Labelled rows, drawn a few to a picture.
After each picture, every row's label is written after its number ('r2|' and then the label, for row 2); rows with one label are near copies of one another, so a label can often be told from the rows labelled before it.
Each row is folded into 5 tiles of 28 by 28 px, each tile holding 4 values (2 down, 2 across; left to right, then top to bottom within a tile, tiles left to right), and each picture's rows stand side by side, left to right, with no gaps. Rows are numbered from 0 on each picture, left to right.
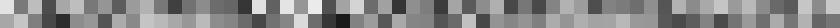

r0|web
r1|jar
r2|web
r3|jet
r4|jar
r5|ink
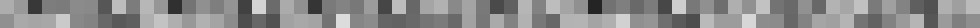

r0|jar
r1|jar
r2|jar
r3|ink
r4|jar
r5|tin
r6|ink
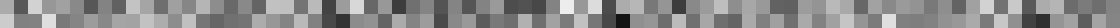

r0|tin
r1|tin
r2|web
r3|jet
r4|web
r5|ink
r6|tin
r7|web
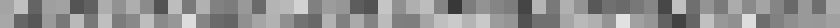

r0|ink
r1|tin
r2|ink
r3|jar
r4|jar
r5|tin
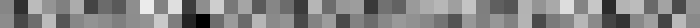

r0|jet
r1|web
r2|jet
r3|ink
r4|web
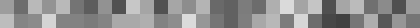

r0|tin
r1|tin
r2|web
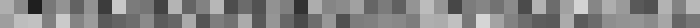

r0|jar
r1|jet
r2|jet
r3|jar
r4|ink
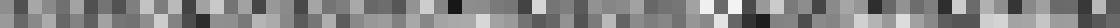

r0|jet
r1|web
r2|jet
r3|jar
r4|jet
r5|web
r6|jar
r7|jar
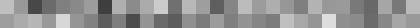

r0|jar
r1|ink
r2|tin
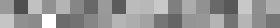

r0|tin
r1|ink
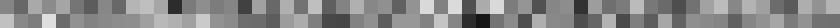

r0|tin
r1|jar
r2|web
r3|web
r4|jet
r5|ink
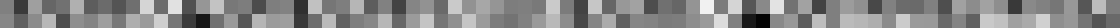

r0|jet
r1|web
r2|jet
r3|tin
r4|jet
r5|web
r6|jar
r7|jar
